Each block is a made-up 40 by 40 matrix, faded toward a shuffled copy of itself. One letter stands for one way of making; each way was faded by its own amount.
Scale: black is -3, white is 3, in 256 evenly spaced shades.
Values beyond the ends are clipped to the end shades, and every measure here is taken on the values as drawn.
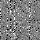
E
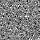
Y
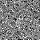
Y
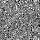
Y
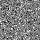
Y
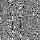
E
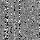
E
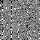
E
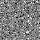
Y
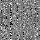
E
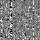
E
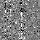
E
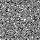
Y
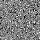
Y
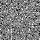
Y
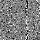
E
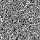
Y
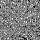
Y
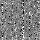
E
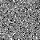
Y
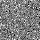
Y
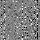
E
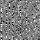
E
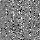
E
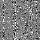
E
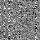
E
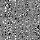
E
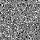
Y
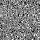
Y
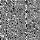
E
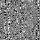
E
